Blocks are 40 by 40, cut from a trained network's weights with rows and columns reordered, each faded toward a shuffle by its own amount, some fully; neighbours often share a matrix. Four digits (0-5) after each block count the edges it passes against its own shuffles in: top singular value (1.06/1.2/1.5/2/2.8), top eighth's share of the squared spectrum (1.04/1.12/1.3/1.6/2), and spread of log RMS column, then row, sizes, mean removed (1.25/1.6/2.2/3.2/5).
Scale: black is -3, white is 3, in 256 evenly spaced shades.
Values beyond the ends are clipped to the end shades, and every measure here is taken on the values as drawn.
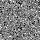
0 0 0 0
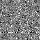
2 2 0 1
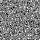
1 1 0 0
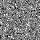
0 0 0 0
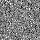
0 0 0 0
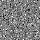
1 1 0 0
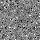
0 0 0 0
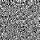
3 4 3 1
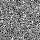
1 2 0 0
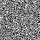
0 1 0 0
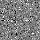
2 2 1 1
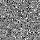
1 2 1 0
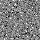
1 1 0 0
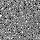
0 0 0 0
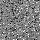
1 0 0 0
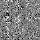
2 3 2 0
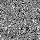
0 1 1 0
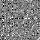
2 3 2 1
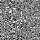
2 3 2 0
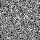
1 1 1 0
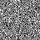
1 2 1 0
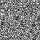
2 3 0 1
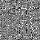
2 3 2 1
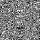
2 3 1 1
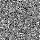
2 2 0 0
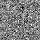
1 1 1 0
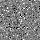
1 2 0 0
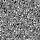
0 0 0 0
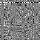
3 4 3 1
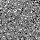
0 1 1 0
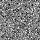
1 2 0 0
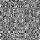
3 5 2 2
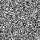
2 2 0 0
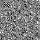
2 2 2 0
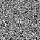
3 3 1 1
